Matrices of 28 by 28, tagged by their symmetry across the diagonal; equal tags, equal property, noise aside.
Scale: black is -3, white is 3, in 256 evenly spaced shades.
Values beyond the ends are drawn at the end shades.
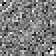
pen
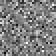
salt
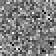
pen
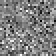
salt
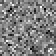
pen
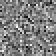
salt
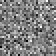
salt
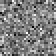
salt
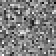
salt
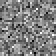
salt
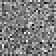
salt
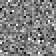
salt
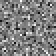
salt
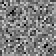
pen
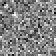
pen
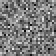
pen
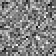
pen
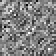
pen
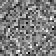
pen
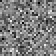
pen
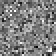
pen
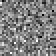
salt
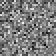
pen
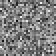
salt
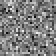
salt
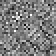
pen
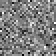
salt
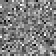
salt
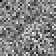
pen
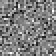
pen
